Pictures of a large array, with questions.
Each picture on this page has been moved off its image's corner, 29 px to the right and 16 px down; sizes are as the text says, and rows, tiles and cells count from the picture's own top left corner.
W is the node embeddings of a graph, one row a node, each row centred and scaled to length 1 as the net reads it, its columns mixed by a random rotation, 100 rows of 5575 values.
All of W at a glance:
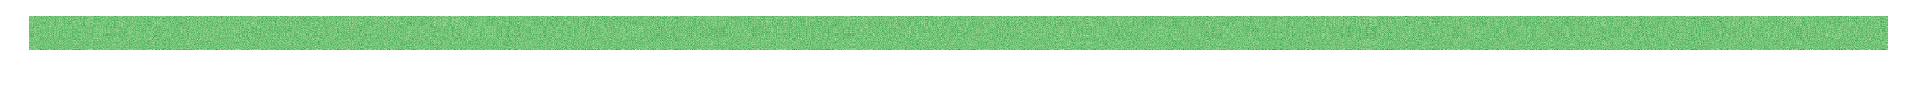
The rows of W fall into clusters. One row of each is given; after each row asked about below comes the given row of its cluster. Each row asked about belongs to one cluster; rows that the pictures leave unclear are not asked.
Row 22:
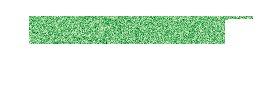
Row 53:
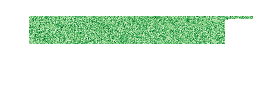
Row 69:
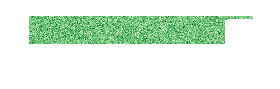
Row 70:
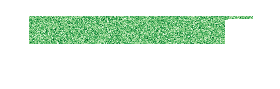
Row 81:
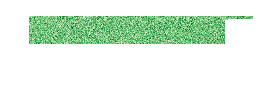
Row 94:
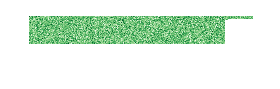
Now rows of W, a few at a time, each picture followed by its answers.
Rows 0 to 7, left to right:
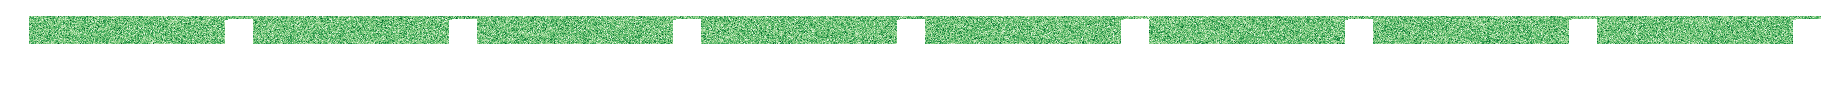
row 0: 22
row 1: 70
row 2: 22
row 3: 70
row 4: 69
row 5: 53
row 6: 69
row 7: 81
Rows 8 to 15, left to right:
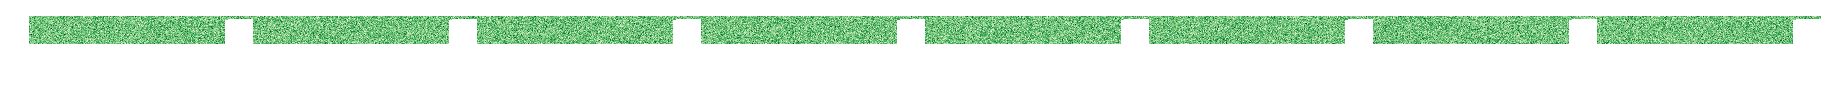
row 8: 81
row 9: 70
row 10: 22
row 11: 22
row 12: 94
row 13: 22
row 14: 69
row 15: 81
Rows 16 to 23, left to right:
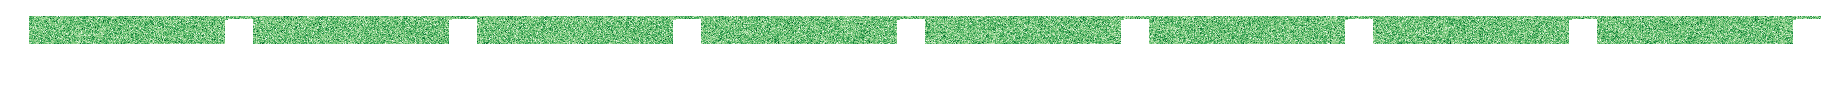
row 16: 22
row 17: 81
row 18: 81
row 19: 22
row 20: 53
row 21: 53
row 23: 53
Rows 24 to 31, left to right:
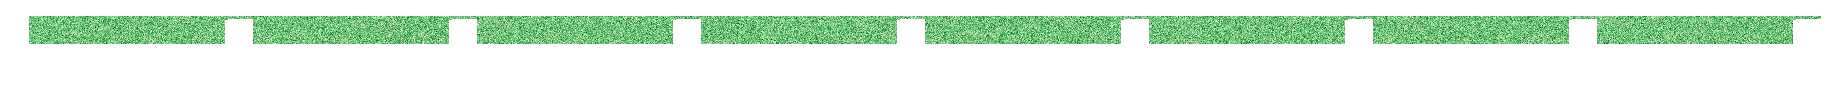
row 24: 22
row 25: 94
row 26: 81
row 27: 69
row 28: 22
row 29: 22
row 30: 94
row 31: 81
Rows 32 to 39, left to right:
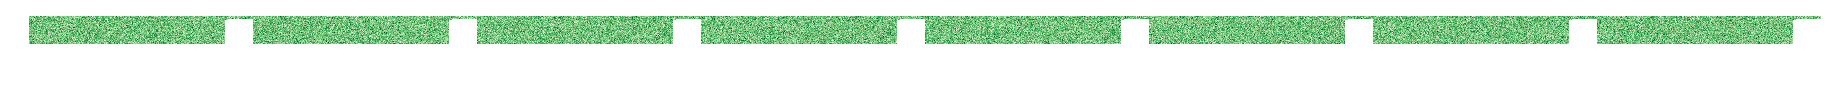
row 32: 70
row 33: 69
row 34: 94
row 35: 94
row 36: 94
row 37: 81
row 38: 70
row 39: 70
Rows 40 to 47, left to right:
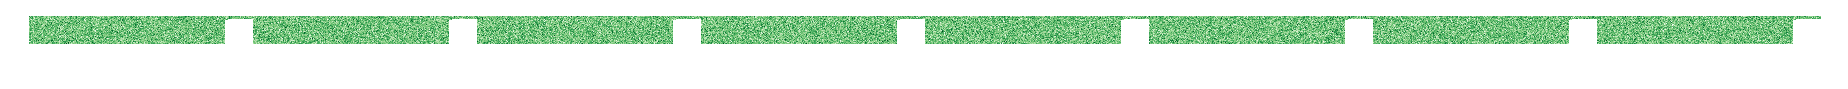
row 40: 94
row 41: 53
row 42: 81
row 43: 81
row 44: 70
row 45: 94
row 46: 70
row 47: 94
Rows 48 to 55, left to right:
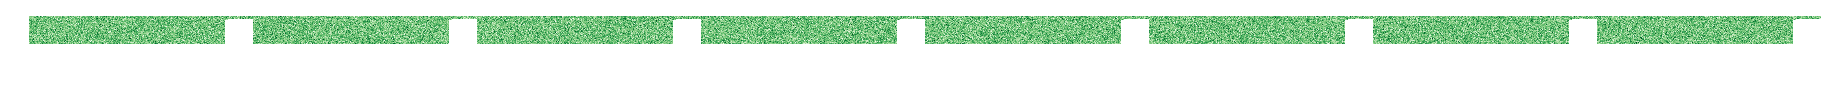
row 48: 70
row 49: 69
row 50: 70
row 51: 94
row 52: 94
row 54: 53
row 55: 94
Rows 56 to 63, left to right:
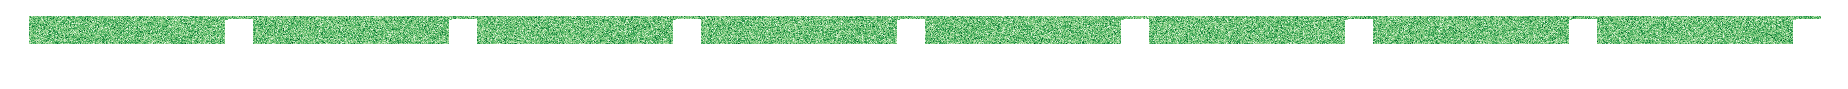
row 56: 22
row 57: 94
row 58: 94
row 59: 94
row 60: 69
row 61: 70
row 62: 94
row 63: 81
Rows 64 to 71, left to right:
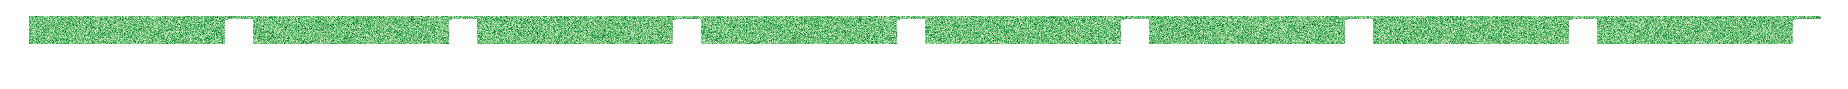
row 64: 94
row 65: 53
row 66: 70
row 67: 53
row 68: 53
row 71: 70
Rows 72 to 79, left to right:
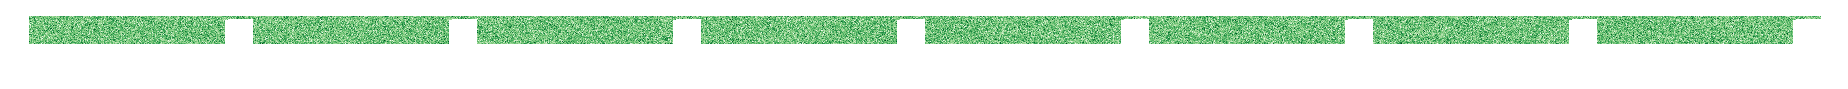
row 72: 81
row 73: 81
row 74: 53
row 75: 81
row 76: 69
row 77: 22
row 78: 22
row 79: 69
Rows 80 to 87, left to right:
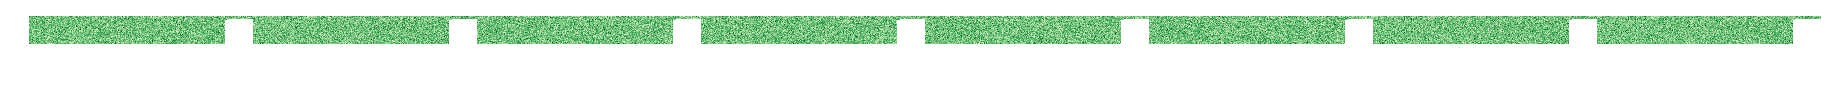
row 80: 94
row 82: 69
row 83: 22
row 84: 69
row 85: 69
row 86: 81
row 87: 81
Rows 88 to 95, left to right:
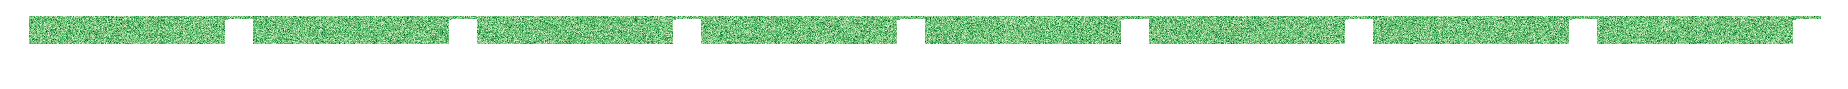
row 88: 70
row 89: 94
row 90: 53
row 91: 22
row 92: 81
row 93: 70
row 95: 22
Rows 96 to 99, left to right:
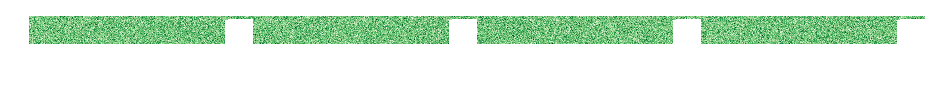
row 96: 81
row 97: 81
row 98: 69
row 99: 70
